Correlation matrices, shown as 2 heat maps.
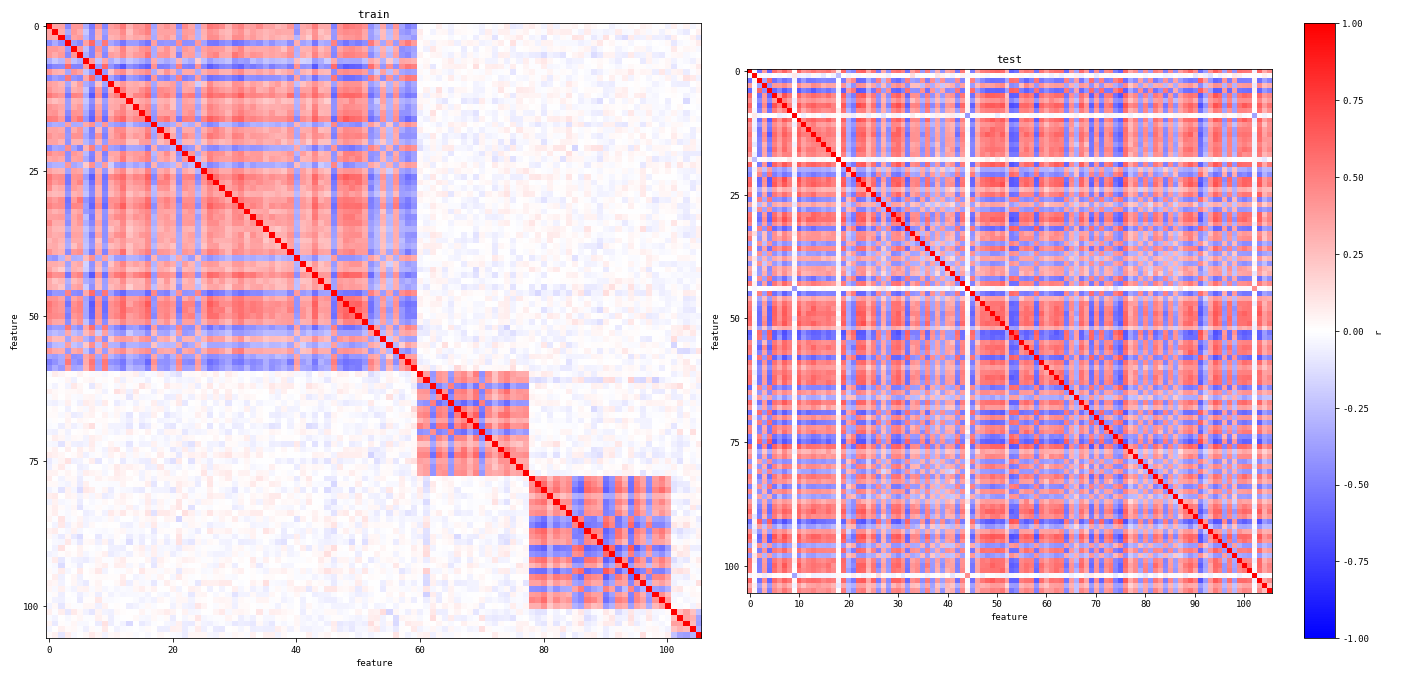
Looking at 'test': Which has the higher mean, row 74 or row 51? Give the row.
51
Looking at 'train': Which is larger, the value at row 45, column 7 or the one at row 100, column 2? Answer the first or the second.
the second
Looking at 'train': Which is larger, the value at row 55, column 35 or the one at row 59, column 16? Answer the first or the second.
the first
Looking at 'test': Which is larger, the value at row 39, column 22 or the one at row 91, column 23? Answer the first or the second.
the first
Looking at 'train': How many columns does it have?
106
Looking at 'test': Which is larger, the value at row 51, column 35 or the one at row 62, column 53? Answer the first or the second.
the first
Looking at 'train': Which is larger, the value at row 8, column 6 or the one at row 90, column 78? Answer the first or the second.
the first
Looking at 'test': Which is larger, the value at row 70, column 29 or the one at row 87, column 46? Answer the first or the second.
the first
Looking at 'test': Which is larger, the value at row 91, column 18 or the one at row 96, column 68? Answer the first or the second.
the first
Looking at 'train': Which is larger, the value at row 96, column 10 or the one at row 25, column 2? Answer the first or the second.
the second
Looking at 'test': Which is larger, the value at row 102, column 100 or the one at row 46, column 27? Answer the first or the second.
the second
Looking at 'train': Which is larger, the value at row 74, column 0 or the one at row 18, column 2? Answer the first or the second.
the second
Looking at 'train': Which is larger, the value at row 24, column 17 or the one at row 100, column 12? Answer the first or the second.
the first
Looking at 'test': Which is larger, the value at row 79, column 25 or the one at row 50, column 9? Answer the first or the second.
the second
